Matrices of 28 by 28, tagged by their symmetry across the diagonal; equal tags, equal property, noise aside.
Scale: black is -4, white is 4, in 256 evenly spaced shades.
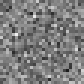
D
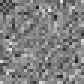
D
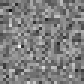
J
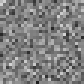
D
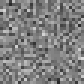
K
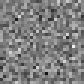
K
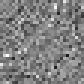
D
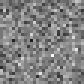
J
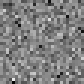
J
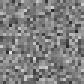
K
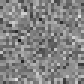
D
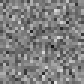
J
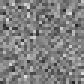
K
